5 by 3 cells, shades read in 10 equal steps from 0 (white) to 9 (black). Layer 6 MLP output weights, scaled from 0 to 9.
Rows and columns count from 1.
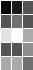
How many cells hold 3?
3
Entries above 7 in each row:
2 0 0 0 0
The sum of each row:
23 17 4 16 11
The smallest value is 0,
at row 3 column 2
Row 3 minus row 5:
-2 -3 -2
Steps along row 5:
same up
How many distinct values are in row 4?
2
